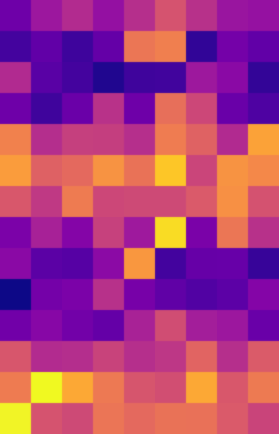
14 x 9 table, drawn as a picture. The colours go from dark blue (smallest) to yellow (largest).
Overall the values sit about 40% of the way up the scale. The centre is the roughest part. Horizontal stripes repeat 2 times down the table.
